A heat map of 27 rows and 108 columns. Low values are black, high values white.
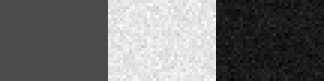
It is made of 1 by 3 panels. Panel 1,1: low, flat. Panel 1,2: very high, fine-grained, faint in contrast. Panel 1,3: very low, fine-grained, faint in contrast.
